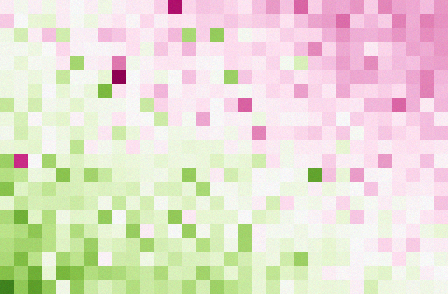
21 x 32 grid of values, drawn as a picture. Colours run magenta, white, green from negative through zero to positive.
Ninth with the highest average: bottom left. Mirror symmetry: none. Histogram: bell-shaped. Odd rows or columns: none. Grain: fine. Average level on the scale: 50%. Slope: up to the bottom left.
